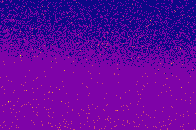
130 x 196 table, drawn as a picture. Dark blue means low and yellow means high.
No row or column stands out. The field climbs toward the bottom. On average the colour sits 20% of the way up the scale.
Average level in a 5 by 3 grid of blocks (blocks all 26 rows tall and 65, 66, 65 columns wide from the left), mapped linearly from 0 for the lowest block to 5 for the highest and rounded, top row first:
000
221
544
555
555
